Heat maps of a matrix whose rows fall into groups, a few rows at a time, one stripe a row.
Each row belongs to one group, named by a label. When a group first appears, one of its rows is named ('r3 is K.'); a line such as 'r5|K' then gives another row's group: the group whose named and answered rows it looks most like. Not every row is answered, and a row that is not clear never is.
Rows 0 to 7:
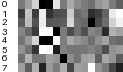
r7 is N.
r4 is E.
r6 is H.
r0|E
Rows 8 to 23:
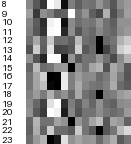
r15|H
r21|H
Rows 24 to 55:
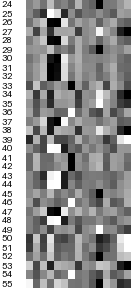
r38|N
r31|E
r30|E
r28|E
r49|N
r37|E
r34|N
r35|N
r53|N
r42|H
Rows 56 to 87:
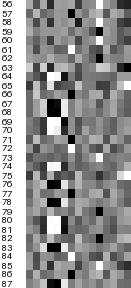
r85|N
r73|N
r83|E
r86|H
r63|N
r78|E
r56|N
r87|E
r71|H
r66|H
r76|E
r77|H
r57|H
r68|E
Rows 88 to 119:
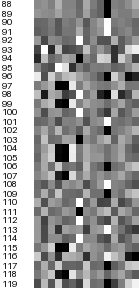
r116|N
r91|N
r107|E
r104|E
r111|H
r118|E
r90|N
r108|N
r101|N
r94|H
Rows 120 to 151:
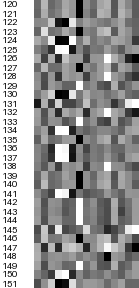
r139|H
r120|H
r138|N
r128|N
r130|E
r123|H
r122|E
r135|H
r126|N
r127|H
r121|H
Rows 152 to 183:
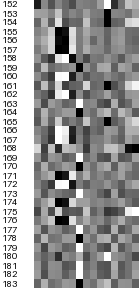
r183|H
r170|H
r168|N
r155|E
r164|H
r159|H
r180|N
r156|E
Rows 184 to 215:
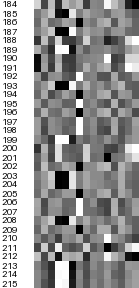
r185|E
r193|E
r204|E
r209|H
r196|H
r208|E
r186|H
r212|N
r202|H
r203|E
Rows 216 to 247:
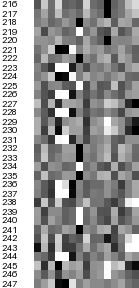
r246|N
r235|H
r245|N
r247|E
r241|H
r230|N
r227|N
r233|H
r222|H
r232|H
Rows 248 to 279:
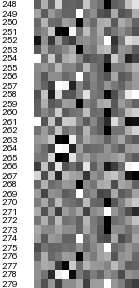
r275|N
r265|E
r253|H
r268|H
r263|E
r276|H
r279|N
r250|H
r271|N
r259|H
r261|N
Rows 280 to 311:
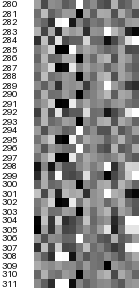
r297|E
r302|E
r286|H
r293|H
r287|E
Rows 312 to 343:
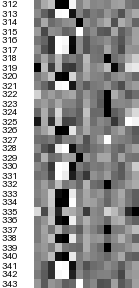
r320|E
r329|H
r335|N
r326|E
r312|E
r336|E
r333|E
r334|E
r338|E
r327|N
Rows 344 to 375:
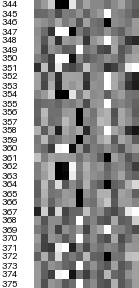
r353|N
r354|E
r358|N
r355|N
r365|H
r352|N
